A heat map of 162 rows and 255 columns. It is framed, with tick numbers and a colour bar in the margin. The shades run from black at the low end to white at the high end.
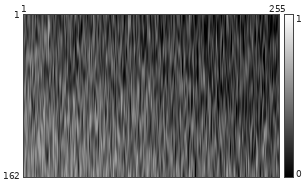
On average the colour sits 30% of the way up the scale. The ninth with the highest average is the bottom left. The top right is the ninth with the lowest average. Values rise toward the bottom left.
